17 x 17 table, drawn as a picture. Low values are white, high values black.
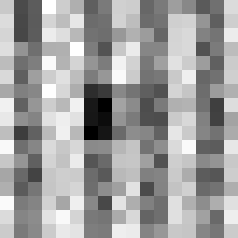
No overall slope runs across the table. An odd patch, higher than its surroundings, sits in the centre. The ninth with the highest average is the centre. Upright stripes repeat 4 times across the table.
